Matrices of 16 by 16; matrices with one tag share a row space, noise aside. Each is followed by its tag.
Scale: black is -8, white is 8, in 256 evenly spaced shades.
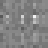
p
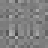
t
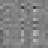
p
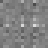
p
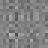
t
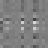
p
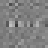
t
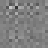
t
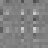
p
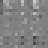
p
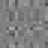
t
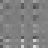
p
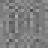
t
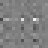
p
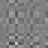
t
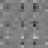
p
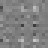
p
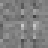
p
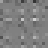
p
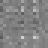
p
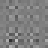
t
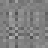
t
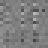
p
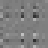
p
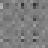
p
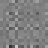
t
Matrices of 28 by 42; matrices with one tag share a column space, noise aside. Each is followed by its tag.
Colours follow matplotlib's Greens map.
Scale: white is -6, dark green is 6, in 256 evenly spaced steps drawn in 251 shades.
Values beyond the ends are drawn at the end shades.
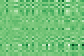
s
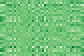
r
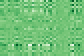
s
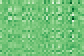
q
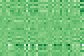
s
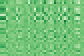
q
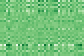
s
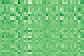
q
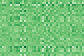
r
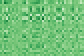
q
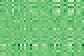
s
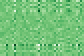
s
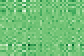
s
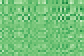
q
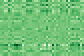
s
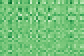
q
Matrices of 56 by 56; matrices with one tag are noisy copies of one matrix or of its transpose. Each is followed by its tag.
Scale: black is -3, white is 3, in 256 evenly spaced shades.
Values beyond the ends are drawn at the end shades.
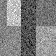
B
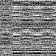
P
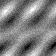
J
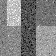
B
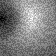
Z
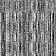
P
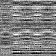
P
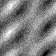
J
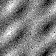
J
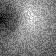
Z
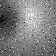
Z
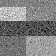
B
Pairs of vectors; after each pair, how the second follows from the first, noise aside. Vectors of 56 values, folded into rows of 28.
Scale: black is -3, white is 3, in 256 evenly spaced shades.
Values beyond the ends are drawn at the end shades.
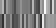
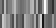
sign-scrambled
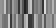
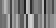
sign-scrambled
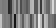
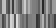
wrapped around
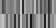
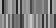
wrapped around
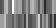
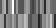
sign-scrambled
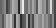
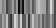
sign-scrambled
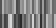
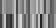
sign-scrambled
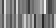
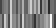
wrapped around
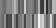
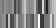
sign-scrambled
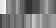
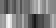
wrapped around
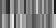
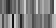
sign-scrambled
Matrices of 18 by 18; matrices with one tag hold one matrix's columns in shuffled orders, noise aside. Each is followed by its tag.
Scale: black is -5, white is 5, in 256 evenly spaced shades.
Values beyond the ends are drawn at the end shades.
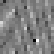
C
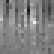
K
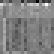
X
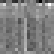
X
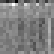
X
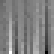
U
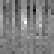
K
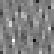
C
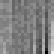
U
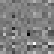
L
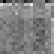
X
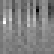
K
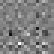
L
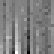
U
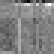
X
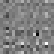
L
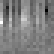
K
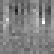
K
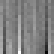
U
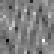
C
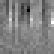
K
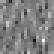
C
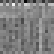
X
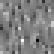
C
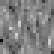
C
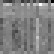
X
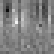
K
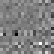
L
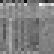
X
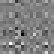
L
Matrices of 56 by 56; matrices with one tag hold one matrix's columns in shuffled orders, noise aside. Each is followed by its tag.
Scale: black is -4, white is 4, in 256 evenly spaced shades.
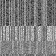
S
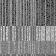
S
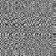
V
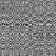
V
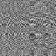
V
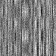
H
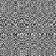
V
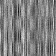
H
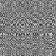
V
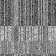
S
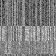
S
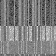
S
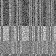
S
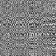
V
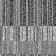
S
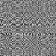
V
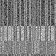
S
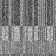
S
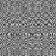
V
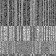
S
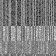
S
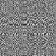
V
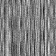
H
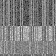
S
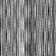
H
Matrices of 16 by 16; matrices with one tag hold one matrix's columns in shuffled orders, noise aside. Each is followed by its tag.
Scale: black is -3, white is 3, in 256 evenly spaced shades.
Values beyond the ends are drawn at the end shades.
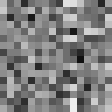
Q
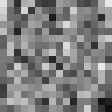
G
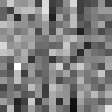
G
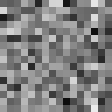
Q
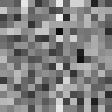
Q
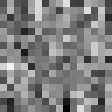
G
